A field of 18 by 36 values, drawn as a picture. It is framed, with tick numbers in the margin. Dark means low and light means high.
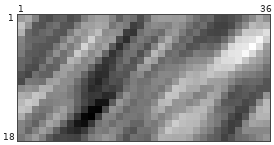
Grain: diagonal, up to the right. Mirror symmetry: none. Ninth with the lowest average: bottom left. Average level on the scale: 50%.
